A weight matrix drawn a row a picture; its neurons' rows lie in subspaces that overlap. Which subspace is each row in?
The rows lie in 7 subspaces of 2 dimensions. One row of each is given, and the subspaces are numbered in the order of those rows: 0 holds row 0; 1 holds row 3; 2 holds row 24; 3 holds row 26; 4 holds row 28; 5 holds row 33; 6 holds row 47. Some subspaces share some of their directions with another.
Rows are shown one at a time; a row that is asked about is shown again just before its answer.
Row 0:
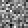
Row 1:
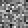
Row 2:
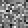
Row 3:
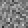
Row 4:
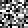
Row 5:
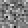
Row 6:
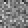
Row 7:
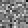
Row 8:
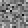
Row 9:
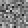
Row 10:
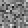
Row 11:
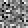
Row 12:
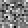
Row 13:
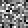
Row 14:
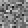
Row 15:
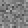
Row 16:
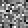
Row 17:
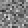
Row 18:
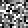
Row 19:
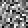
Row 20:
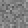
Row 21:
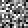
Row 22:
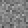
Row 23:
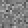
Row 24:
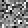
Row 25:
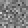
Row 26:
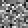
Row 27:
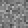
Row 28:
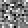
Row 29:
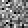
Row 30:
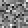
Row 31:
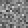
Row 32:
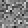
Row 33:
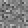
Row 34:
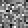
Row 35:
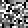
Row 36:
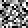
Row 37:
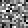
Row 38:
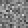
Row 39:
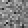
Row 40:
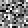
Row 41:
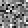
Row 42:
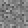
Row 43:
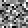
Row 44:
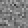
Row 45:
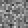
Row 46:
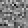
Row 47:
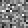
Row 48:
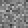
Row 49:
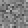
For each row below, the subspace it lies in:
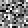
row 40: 1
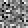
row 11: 5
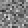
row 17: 1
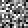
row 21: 0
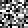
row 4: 1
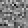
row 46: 6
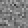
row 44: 6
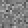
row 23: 2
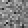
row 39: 0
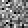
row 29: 0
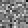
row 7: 5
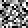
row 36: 3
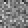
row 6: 5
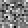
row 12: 4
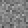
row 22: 1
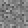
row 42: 5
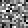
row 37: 6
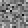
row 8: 6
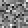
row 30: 3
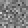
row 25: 3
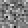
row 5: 4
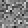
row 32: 2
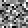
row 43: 3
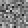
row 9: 3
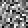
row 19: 1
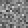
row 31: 3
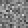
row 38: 3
